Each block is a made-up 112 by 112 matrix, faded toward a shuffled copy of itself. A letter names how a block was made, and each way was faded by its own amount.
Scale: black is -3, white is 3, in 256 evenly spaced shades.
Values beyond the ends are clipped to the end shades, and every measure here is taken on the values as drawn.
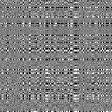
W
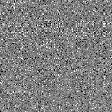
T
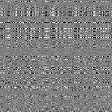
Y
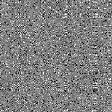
T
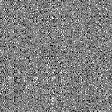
T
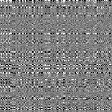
Y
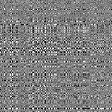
Y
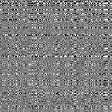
Y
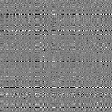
W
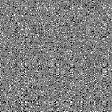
T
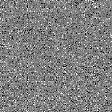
T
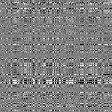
W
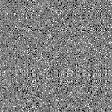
T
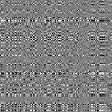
Y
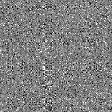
T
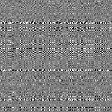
Y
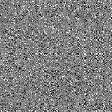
T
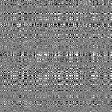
Y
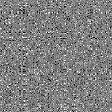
T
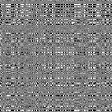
Y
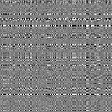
W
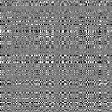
W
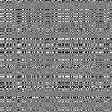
W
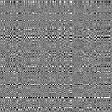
W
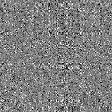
T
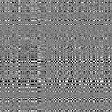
W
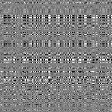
W
